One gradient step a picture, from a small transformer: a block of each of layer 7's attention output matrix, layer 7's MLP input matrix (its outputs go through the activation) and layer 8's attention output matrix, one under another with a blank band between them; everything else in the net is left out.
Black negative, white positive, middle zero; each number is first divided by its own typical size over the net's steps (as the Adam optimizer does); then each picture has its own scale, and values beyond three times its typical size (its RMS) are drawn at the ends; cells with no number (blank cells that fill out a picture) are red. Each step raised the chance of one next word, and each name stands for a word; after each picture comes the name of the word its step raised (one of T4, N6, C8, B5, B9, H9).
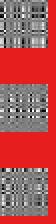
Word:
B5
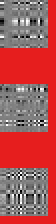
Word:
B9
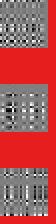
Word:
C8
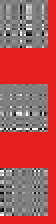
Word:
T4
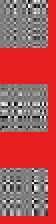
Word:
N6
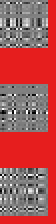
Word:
B9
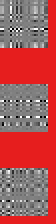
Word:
T4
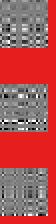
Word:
C8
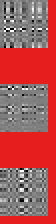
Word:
T4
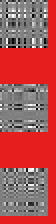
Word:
B5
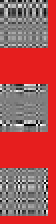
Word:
N6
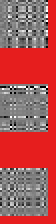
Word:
B5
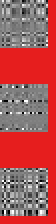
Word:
N6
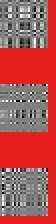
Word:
B5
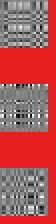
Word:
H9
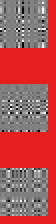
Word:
T4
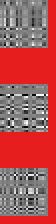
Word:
B9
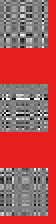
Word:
B5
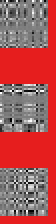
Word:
N6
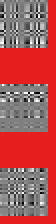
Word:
B5
